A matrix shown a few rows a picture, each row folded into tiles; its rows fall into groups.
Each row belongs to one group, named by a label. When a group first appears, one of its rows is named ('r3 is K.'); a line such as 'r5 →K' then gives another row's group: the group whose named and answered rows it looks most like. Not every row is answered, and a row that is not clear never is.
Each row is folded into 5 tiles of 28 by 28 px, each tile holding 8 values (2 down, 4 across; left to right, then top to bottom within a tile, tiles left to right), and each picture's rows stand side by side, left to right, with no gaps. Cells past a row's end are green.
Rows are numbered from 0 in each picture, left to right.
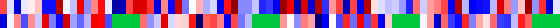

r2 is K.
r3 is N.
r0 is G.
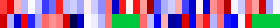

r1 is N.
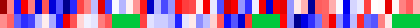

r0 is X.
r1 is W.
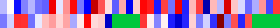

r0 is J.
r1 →K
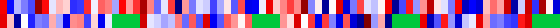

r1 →X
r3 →N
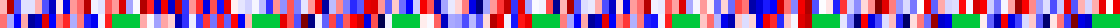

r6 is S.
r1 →K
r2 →K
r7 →S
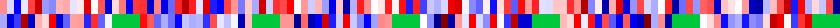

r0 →S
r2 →N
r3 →S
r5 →X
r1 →W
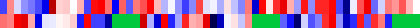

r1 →N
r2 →S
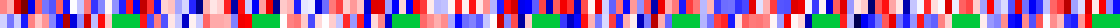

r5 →J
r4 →S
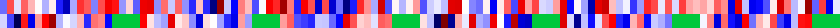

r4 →W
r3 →S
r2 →X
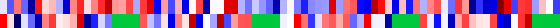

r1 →K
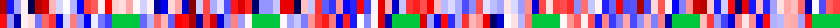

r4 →G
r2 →G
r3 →N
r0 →W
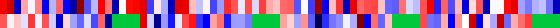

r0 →G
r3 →K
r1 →W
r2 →K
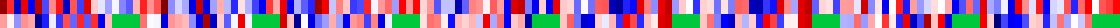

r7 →W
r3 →J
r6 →G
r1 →G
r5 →X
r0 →K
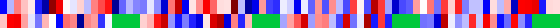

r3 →S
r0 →J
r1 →K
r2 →J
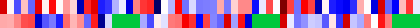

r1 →G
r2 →X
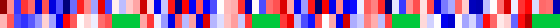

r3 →X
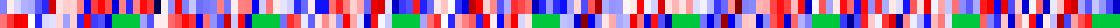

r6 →S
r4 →S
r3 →J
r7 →K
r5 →S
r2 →J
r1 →G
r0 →J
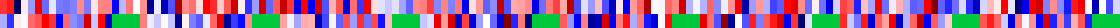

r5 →K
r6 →K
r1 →W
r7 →J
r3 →G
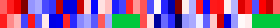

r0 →G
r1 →W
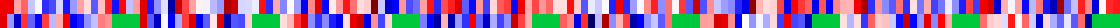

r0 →N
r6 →G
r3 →S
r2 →K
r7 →G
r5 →J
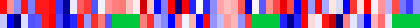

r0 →S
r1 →X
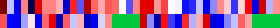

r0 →W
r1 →N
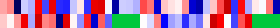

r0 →J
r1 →X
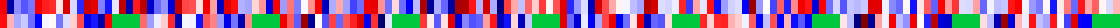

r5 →J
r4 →W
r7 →S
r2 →K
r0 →W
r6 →S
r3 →W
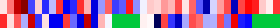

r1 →S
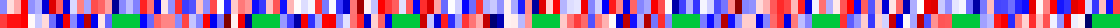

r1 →G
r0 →J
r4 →J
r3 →N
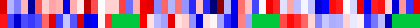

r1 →G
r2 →J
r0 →W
